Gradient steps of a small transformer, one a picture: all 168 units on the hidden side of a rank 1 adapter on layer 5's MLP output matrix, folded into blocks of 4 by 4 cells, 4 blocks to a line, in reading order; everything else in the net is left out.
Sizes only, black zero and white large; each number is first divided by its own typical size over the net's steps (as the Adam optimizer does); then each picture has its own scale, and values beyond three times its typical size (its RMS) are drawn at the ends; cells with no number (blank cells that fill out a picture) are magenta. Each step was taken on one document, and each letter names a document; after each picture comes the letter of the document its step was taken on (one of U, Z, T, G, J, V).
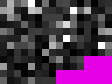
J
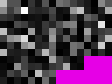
J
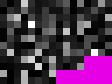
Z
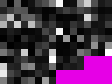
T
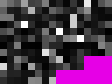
J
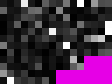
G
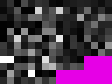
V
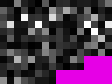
Z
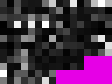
T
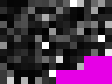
G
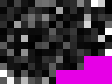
G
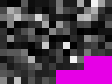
Z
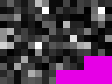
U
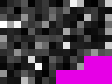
Z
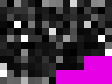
G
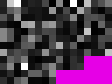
J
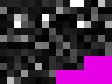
T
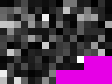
Z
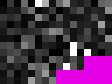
U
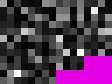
V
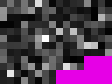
U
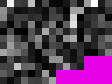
J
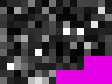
U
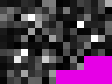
Z
